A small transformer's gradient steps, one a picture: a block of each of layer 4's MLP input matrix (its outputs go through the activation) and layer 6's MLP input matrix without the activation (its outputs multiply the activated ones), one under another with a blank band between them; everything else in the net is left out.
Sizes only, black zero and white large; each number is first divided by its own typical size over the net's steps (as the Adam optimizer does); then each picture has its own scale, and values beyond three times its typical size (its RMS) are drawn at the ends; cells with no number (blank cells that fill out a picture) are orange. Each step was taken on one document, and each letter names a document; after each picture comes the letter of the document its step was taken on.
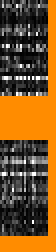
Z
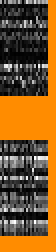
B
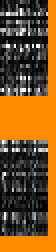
Z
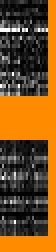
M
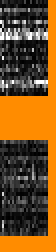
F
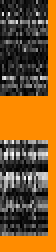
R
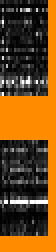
F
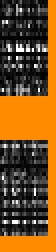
Z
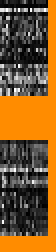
B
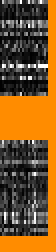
Z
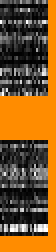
B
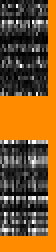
Z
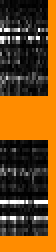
M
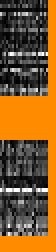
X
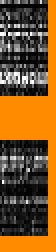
B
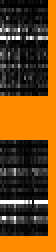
M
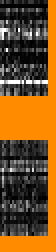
F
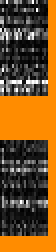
F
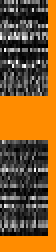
B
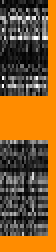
R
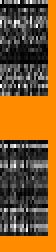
B
